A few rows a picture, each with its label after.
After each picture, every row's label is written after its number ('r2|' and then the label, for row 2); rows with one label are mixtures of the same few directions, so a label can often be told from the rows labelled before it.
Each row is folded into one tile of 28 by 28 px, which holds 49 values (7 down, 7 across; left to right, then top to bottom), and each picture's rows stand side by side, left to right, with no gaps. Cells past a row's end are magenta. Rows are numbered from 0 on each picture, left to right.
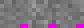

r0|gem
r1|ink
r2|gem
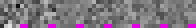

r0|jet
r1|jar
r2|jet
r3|gem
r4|jar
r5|jar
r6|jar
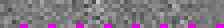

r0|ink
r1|gem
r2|jet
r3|gem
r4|gem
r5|gem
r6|ink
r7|ink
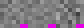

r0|gem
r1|gem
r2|gem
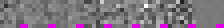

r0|ink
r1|jar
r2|jar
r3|jet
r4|ink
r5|ink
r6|gem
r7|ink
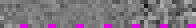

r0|jet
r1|gem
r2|ink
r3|jar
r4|jet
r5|ink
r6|jar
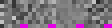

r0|gem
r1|ink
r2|jet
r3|gem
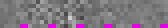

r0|jar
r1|gem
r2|jar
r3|jar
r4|jet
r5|gem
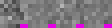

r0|jar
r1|jet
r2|ink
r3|jet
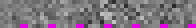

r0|jar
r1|jar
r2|jar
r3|jar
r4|gem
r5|jet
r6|ink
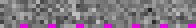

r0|gem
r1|gem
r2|jar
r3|ink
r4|gem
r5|ink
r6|jar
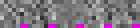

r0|gem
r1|jar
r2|jet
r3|jar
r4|jar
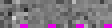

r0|jar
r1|ink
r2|jet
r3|jet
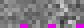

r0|jar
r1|jet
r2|ink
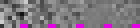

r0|gem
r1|gem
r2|gem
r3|ink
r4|ink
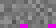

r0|ink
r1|gem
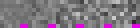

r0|jet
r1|ink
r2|gem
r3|gem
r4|jet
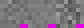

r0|gem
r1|jet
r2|gem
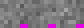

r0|jet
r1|jar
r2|ink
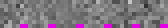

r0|jet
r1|jar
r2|jet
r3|gem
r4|jet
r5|ink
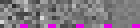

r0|gem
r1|jar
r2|jet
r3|jar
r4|gem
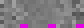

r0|gem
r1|ink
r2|jar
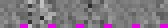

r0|jar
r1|gem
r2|jar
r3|ink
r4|gem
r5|jar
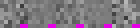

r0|jet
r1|ink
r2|ink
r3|jet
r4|gem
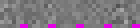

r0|ink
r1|jet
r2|jar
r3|gem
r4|ink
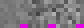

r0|jar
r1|jar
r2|gem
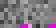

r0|ink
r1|jet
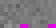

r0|jet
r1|ink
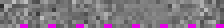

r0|ink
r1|jar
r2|jet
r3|gem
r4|ink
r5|jet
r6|ink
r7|ink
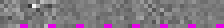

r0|jar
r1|ink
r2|jar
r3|jar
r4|jar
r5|gem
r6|ink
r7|jar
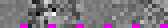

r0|jet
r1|jar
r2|jar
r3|jet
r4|jet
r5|gem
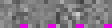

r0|jar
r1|jet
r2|gem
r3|gem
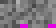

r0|jet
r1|ink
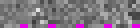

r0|jet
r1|ink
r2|gem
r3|jar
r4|jar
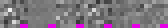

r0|ink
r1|jar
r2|jet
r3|ink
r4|jar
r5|ink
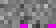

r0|jet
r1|jet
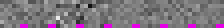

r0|gem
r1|jet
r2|jet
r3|ink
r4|gem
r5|jar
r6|gem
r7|ink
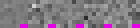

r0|ink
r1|ink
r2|jet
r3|jet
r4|jar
